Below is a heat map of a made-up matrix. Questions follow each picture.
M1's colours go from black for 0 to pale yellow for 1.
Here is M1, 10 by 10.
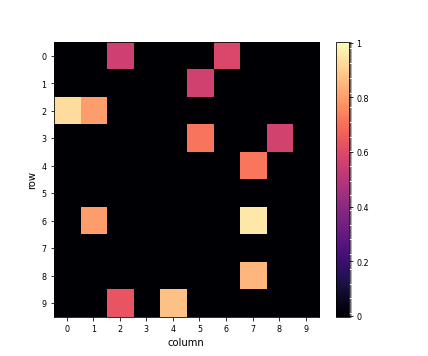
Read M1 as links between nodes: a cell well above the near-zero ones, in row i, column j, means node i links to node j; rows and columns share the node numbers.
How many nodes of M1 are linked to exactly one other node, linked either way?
0
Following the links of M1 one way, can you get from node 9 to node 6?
yes
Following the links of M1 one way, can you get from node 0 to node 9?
no
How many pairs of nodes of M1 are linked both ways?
1
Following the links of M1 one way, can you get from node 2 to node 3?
no
